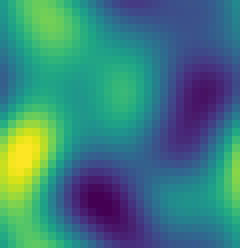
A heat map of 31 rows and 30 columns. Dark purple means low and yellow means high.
The ninth with the highest average is the middle left. The ninth with the lowest average is the bottom middle. No regular stripes run through it. The top right is the calmest part. There are no lone odd cells.
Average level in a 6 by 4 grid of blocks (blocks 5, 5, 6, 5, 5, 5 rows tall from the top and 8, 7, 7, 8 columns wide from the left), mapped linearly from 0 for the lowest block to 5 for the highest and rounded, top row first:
4311 | 3321 | 3320 | 5212 | 4013 | 4112
